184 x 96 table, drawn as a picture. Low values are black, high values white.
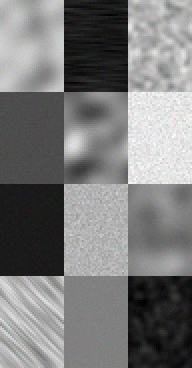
It is made of 4 by 3 panels. Panel 1,1: high, smooth. Panel 1,2: very low, streaked across, faint in contrast. Panel 1,3: high, blotchy. Panel 2,1: low, flat. Panel 2,2: middling, smooth, strong in contrast. Panel 2,3: very high, fine-grained, faint in contrast. Panel 3,1: very low, flat. Panel 3,2: high, fine-grained, faint in contrast. Panel 3,3: middling, smooth. Panel 4,1: high, slanting down to the right. Panel 4,2: middling, flat. Panel 4,3: very low, blotchy, faint in contrast.
